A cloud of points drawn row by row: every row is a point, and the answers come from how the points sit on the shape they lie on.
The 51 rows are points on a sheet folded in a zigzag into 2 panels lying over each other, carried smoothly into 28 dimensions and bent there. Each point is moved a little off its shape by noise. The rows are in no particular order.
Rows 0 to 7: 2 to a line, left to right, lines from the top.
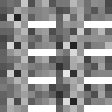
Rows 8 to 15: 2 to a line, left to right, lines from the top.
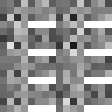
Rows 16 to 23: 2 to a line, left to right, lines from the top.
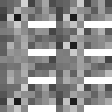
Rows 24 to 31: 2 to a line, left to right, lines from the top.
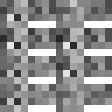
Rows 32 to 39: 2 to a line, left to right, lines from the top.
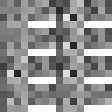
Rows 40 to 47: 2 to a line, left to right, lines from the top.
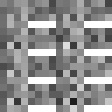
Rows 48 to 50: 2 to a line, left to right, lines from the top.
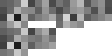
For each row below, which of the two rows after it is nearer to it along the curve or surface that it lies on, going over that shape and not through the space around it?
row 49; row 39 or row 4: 39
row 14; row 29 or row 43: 29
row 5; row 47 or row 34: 47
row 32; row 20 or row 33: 20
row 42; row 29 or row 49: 29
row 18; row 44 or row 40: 44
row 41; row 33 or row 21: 21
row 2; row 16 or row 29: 29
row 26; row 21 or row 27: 27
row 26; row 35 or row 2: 2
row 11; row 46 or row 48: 48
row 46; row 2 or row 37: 37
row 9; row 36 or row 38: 36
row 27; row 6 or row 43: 43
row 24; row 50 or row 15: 15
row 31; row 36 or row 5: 5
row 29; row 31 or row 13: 31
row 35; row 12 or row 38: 12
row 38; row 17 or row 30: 30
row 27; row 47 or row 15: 15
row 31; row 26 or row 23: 26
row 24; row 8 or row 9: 9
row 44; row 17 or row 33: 33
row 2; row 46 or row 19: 19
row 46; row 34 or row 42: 34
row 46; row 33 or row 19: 33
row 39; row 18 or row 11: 11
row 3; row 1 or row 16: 16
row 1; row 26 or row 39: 26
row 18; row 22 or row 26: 26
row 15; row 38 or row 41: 41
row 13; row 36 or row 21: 21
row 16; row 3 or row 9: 9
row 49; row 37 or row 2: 37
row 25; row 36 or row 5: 5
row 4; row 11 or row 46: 11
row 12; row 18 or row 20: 20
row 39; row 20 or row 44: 20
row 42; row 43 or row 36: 36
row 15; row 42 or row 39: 39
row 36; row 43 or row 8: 43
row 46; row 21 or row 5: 21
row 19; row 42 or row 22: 42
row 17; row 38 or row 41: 41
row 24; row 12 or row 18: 12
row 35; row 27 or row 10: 27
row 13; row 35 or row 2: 35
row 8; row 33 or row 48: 48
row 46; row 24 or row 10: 24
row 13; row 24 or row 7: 24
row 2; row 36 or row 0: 0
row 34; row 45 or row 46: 46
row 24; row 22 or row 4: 22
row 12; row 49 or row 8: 49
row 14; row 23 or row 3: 3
